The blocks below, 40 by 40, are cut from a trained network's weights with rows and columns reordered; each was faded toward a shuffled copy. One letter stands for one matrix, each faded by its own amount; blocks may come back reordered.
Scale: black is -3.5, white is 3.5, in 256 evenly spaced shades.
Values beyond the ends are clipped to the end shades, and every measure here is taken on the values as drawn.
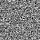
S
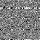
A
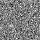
S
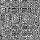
A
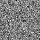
S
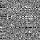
A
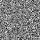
S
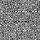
A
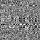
A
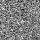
S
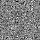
S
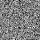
S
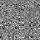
A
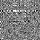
A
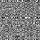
A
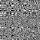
A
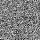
S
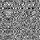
A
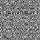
A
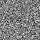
S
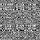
A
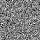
S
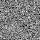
S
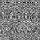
A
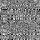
A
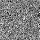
S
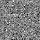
S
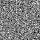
S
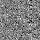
S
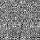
A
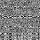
A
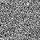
S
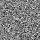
S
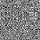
A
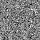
S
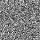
S
